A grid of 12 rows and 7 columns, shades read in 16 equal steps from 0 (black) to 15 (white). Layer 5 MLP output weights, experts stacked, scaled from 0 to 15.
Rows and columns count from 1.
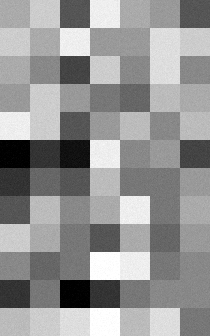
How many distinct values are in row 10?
5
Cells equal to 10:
9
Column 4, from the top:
14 9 12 7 9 14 11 10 5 15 3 15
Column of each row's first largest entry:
4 3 6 2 1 4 4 5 1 4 6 4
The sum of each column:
97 109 78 124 115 111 101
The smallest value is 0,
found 2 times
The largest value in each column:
14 12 14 15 14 13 12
